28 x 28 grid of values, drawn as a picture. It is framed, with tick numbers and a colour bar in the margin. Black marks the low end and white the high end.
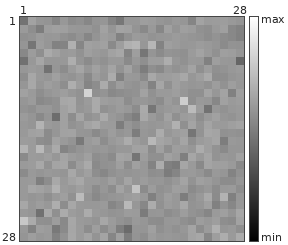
Calmest part: top right. Mirror symmetry: none. Slope: none. Stripes: none. Odd rows or columns: none. Grain: fine. Histogram: heavy tails on both sides.
